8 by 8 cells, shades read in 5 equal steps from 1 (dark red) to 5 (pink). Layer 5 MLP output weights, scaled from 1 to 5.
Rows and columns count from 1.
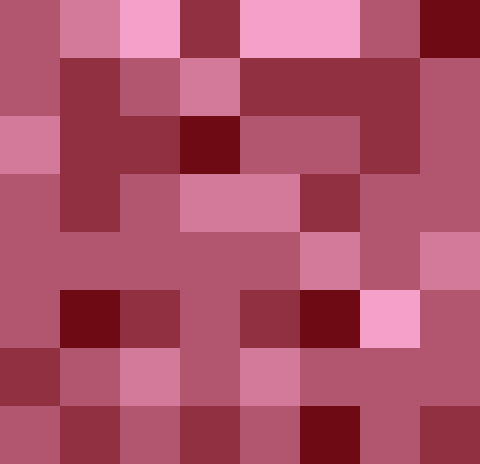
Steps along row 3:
down same down up same down up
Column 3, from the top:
5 3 2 3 3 2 4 3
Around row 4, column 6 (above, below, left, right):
3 4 4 3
